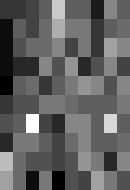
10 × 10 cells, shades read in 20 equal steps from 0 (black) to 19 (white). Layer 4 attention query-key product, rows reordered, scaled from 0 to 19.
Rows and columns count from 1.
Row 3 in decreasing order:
12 10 10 9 8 8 6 5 4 1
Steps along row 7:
up up down down up same down up down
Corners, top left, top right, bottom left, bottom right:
4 7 12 6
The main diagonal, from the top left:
4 7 8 10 7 8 10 7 3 6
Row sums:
68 71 73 58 72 72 90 73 78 68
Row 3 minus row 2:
0 -1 3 0 -3 -4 0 0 5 2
